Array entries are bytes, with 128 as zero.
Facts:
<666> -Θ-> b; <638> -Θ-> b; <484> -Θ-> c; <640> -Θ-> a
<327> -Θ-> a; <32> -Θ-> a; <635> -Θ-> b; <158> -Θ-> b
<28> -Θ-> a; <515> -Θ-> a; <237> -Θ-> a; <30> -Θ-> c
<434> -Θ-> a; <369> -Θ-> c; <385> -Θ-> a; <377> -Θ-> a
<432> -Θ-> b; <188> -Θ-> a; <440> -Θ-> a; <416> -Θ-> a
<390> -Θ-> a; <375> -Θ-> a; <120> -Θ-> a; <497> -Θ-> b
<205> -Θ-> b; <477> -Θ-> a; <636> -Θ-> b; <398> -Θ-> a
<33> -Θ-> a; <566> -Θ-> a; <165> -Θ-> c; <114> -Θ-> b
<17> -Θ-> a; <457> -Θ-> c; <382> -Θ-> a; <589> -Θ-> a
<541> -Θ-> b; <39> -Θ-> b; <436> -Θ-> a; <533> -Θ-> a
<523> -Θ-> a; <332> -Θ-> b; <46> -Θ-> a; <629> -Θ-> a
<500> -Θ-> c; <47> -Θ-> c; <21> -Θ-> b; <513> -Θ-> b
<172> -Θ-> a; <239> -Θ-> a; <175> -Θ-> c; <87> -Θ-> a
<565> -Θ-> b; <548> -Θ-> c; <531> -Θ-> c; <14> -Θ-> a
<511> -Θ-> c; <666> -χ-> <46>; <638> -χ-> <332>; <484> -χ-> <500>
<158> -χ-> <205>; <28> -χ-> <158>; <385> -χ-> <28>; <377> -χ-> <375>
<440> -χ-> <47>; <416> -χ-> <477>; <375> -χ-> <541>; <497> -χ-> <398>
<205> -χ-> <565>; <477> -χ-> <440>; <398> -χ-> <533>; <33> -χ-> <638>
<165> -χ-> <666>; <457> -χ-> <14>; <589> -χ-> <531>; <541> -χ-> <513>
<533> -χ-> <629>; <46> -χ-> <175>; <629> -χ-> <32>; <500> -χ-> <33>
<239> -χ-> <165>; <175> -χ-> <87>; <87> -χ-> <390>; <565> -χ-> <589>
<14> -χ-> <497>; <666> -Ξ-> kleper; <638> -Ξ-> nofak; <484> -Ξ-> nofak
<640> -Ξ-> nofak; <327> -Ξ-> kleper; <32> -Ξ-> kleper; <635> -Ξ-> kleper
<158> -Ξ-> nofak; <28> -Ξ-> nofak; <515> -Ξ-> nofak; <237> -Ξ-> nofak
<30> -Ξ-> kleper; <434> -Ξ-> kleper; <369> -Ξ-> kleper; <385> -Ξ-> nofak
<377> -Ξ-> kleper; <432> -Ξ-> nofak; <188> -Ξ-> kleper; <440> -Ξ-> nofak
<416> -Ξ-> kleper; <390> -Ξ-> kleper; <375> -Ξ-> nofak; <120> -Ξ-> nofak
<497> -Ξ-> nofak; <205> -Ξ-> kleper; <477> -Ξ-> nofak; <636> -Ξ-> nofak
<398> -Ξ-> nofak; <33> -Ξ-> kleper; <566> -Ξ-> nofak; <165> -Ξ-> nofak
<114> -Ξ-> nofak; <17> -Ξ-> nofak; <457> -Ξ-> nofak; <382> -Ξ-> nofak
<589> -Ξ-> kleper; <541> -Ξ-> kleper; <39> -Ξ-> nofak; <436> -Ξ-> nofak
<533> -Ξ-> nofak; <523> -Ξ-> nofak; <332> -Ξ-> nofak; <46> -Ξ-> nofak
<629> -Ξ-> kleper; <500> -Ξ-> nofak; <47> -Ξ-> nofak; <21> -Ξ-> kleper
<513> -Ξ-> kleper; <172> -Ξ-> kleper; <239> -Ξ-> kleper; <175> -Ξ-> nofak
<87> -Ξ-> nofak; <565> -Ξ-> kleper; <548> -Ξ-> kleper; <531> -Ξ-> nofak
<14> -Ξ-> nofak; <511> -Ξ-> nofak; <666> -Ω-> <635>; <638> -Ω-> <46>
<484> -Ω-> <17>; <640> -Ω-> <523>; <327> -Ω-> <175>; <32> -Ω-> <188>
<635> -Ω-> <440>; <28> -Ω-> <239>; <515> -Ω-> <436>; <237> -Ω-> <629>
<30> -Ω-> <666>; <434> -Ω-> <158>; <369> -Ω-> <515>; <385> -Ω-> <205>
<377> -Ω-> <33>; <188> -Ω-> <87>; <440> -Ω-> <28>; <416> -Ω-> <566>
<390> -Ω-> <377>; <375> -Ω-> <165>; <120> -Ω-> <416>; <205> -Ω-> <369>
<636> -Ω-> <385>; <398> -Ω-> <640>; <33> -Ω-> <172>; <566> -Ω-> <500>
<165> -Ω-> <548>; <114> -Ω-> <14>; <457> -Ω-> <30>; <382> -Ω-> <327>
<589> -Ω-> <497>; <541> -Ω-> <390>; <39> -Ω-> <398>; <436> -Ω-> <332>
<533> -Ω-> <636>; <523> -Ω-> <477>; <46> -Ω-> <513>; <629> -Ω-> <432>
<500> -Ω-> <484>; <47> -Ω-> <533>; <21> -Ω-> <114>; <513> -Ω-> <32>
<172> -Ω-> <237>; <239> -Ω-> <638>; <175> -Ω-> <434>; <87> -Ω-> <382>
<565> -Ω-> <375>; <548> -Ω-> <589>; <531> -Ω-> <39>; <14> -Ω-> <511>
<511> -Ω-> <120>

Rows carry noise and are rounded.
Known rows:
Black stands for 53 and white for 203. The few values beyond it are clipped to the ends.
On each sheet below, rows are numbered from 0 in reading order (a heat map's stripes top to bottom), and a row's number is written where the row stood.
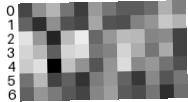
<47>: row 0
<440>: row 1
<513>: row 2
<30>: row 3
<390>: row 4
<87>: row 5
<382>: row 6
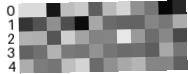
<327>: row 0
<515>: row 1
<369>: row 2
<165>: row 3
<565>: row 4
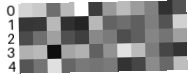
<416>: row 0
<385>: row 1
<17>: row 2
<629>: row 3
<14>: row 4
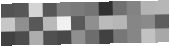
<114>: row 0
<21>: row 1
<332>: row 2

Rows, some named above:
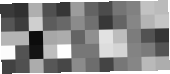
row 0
<636>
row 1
<497>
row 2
<629>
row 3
<239>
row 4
<332>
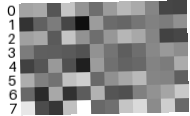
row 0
<589>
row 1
<533>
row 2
<589>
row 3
<46>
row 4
<436>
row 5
<565>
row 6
<28>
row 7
<666>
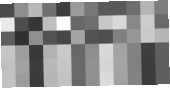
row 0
<47>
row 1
<666>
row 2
<440>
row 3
<377>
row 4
<377>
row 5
<377>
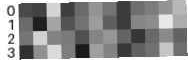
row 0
<158>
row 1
<638>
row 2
<175>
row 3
<531>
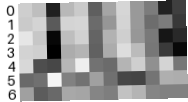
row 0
<434>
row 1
<548>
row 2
<188>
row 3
<32>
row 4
<635>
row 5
<457>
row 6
<205>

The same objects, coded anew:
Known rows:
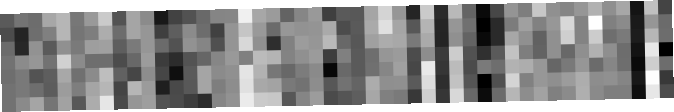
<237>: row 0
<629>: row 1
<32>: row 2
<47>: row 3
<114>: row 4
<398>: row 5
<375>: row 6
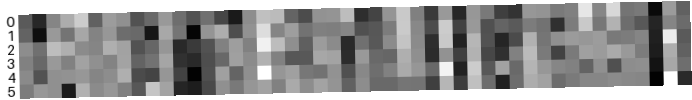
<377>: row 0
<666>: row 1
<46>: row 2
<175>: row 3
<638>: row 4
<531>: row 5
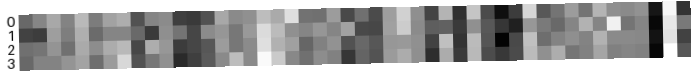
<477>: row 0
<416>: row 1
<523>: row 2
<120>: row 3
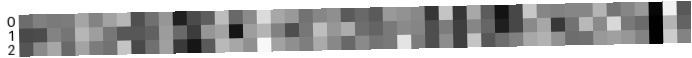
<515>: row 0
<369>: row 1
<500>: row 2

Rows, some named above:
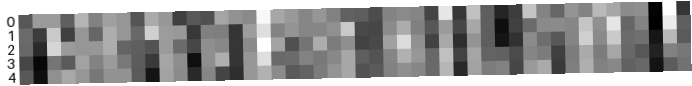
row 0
<385>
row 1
<589>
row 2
<239>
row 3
<635>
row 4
<513>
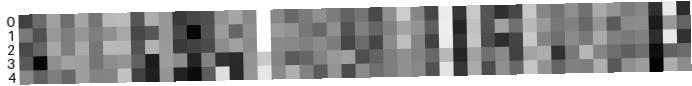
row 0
<28>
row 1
<638>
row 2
<28>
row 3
<513>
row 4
<332>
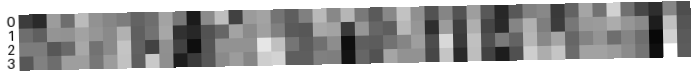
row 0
<30>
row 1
<175>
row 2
<114>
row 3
<14>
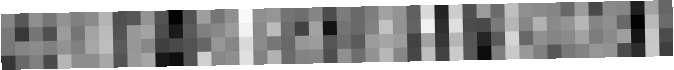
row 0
<638>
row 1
<497>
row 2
<382>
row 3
<457>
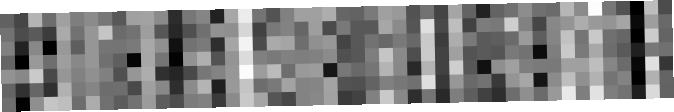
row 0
<548>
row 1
<158>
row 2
<565>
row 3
<666>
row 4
<165>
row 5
<205>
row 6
<390>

